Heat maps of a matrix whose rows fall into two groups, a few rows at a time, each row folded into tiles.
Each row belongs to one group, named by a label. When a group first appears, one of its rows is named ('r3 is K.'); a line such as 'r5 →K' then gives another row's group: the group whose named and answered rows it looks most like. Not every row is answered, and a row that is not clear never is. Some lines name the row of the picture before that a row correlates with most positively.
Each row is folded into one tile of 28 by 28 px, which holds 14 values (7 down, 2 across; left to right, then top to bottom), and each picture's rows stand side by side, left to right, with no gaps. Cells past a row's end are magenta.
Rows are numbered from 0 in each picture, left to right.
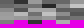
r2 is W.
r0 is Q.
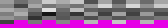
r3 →W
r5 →W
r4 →W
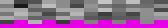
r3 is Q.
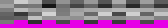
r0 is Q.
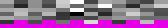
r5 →W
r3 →W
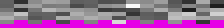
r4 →W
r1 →Q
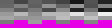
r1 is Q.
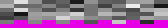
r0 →Q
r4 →W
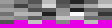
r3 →W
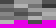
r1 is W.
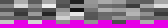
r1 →W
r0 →W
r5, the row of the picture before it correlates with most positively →0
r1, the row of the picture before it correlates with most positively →0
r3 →Q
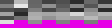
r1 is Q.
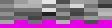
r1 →Q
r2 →W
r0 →W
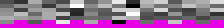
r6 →W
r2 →W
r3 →W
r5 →Q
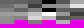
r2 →W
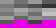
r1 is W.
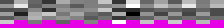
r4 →W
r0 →W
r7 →W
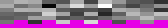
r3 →W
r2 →W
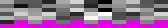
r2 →Q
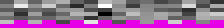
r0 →W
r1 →W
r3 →W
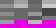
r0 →W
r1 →W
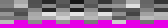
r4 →W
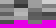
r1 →Q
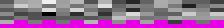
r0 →W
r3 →W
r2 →Q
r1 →Q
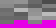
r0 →Q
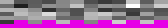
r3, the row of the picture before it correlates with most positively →1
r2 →W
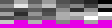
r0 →W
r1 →W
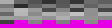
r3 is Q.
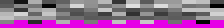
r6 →Q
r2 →W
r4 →W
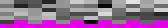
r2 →Q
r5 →Q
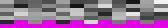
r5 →Q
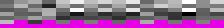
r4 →Q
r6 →Q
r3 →Q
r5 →W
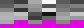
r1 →Q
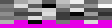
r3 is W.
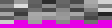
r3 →Q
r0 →W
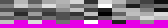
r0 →W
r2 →Q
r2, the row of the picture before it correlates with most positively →3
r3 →W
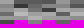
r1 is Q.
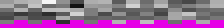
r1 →Q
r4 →W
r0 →Q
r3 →Q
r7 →W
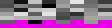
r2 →Q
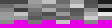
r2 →W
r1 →Q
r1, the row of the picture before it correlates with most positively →2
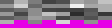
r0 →W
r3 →Q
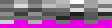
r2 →Q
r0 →W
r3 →Q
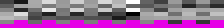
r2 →Q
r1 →Q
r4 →Q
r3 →Q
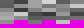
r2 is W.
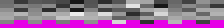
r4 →W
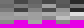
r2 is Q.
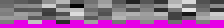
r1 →W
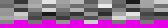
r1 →Q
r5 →Q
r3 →W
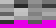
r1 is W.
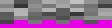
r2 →Q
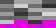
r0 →W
